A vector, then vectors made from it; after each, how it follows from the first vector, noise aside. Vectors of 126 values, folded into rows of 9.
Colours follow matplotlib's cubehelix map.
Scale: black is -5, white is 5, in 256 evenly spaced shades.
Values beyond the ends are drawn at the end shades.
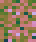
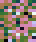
scaled up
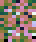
scaled up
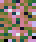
scaled up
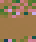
partly zeroed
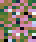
scaled up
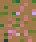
partly zeroed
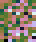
scaled up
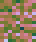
sign-scrambled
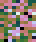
scaled up
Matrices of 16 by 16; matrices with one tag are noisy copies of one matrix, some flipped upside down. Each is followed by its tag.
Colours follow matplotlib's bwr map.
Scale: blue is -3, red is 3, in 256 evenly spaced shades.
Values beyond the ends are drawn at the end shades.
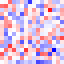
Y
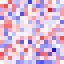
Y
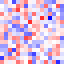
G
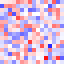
G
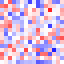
Y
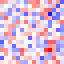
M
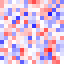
M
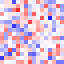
G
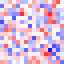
M
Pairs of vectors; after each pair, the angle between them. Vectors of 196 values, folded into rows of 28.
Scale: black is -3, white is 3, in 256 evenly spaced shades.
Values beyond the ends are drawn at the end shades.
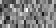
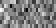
nearly opposite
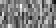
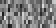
nearly opposite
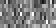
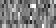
orthogonal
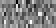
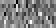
nearly parallel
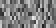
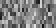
partly aligned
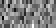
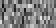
partly aligned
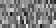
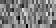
nearly opposite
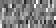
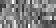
partly aligned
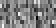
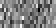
orthogonal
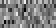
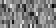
partly aligned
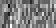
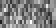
partly aligned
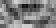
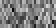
orthogonal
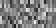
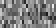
orthogonal
